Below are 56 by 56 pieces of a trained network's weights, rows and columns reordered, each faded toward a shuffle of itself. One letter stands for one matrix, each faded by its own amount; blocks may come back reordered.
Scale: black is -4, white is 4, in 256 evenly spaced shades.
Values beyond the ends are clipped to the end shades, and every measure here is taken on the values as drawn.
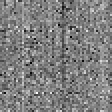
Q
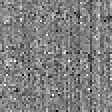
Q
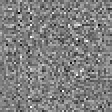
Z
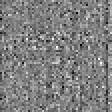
Q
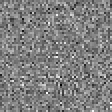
Z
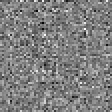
Z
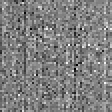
Q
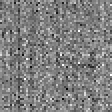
Q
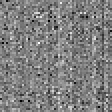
Q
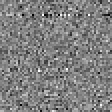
Z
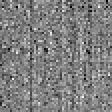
Q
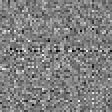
Z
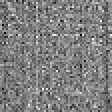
Q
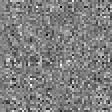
Z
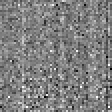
Q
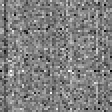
Q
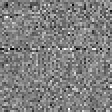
Z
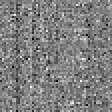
Q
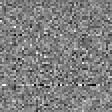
Z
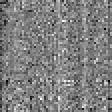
Q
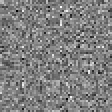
Z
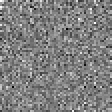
Z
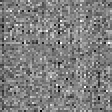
Q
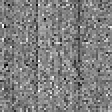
Q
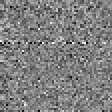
Z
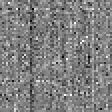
Q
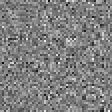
Z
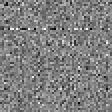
Z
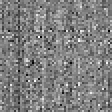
Q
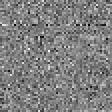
Z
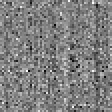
Q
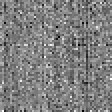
Q
